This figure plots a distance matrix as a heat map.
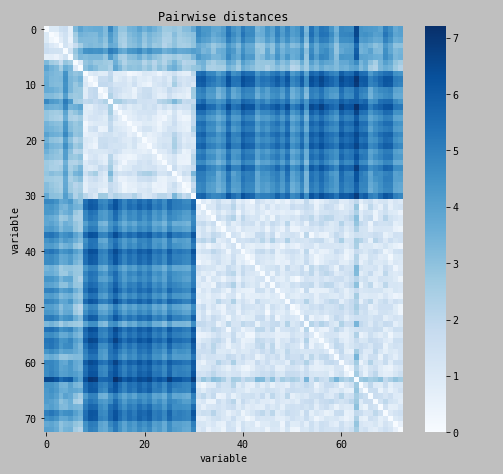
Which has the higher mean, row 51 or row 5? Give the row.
5
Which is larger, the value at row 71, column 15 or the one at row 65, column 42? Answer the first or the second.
the first
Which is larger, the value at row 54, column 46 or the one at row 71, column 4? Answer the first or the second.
the second
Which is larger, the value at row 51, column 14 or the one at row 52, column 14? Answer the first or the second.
the second
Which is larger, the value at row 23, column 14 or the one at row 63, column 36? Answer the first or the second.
the second
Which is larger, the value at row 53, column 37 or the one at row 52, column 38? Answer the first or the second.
the first
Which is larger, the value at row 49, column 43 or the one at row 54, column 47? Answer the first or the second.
the first
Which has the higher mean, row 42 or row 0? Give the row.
0
